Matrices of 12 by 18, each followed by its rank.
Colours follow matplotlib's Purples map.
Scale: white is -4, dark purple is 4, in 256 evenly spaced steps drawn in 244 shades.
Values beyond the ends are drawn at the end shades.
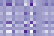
one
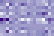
two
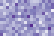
full rank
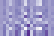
two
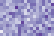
full rank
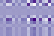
one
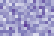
full rank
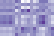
two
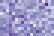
full rank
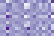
two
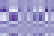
one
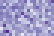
full rank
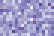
full rank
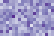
full rank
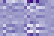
two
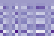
one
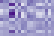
two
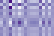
one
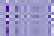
one
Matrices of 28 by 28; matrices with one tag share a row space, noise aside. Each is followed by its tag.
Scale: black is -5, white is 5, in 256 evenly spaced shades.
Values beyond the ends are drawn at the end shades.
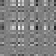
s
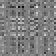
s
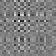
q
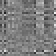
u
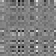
s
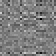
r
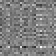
r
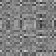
r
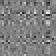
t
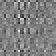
q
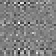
q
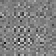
q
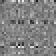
s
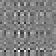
q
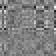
u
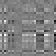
u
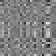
t
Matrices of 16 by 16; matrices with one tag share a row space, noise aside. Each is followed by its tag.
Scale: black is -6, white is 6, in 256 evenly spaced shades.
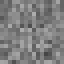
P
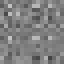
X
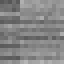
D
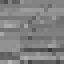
D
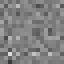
X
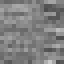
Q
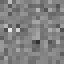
X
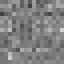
P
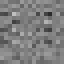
P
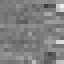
Q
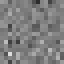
X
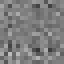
X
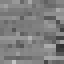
Q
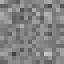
P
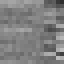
Q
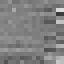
Q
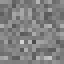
P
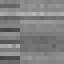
D
